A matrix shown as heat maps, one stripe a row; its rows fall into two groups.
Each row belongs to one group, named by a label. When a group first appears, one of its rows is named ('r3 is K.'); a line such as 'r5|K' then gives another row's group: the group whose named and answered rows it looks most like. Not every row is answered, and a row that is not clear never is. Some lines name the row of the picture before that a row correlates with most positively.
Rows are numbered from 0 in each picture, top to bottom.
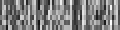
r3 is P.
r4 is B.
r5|P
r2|B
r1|B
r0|B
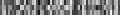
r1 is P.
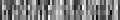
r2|B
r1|B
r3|B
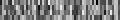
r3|P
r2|B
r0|B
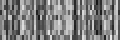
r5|P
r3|P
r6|P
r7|B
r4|P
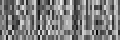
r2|B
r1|P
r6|B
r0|B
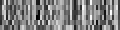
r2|B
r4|B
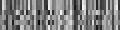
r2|B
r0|B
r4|P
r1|B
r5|P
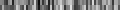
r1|B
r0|P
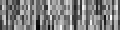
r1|B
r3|B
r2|P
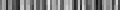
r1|P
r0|P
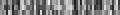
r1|P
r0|P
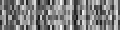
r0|B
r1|P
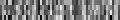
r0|P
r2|B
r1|B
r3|B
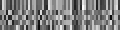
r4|P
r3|B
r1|B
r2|P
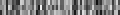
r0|P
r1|P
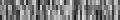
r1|P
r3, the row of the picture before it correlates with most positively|2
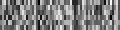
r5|B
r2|P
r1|P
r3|B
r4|P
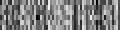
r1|P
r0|B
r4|P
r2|P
